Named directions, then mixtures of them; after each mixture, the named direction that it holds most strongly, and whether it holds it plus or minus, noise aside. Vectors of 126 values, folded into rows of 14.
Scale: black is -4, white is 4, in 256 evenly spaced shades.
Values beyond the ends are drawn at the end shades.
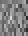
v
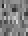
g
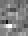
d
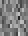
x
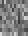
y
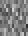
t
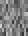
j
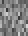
t, minus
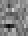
d, minus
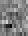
d, minus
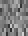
x, plus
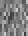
v, minus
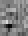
d, minus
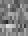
d, plus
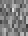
t, plus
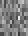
x, minus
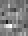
d, plus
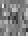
g, minus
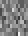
x, plus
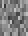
x, minus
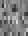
g, plus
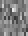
g, minus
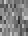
y, plus
